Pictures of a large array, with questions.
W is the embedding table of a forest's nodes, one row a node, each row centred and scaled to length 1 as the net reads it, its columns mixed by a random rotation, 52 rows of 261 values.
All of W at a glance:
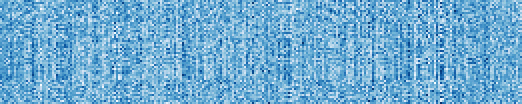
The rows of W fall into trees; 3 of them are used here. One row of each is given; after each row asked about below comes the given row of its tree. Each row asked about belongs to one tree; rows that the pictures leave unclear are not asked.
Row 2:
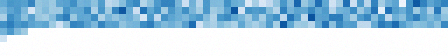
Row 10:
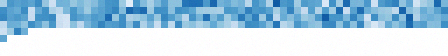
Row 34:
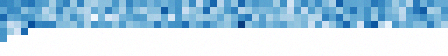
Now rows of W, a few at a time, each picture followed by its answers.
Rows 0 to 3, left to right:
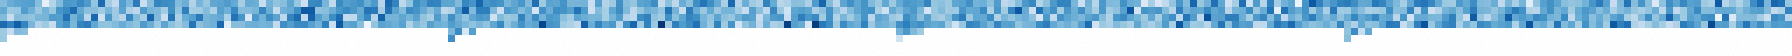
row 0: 2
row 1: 34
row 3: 34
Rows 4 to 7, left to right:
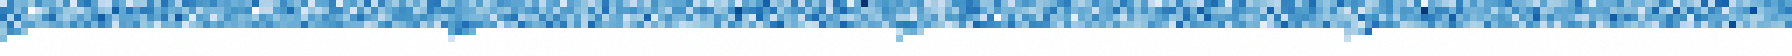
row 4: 10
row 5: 2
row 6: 2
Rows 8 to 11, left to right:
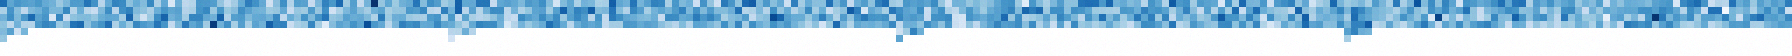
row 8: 34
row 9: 10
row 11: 2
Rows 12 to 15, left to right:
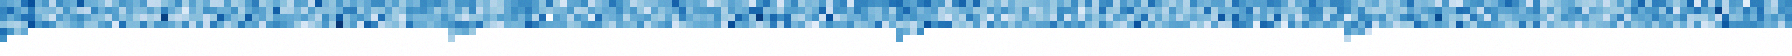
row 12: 34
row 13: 2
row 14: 34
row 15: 2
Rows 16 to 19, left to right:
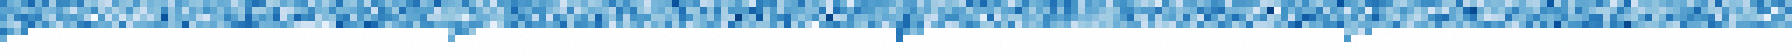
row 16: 34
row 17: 2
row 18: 2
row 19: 34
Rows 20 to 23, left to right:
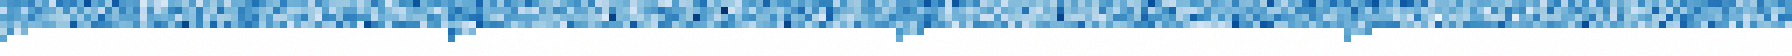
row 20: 34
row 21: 34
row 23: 34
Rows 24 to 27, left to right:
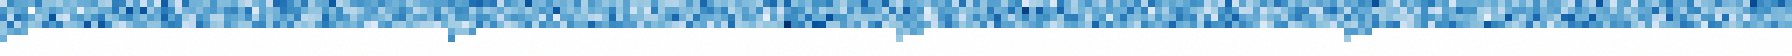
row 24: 10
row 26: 10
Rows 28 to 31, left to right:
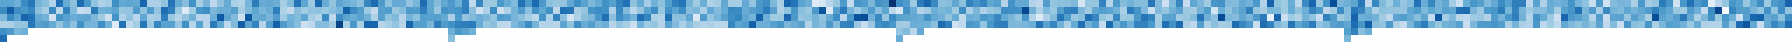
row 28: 34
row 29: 2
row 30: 34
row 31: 2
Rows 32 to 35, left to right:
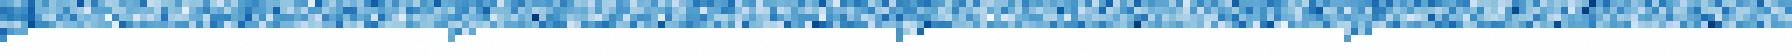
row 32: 34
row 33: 34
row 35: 34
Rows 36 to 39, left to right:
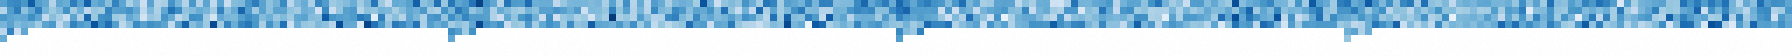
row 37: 34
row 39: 34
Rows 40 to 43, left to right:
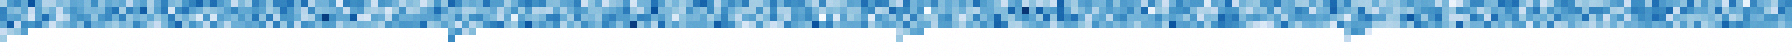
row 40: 10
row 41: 34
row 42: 10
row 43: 2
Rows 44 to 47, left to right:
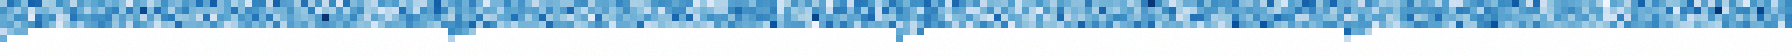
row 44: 10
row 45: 2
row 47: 2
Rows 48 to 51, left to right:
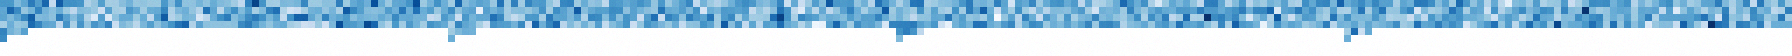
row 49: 10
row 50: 2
